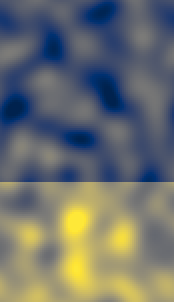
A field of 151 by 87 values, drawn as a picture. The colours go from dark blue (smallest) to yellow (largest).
Seam: horizontal, 60% of the way down, the bottom part higher. Lone odd cells: none. Ninth with the highest average: bottom middle.
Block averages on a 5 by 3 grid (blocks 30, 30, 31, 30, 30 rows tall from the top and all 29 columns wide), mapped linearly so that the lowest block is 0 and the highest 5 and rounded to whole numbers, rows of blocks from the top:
0 0 1
0 0 1
1 0 0
3 5 3
4 5 4
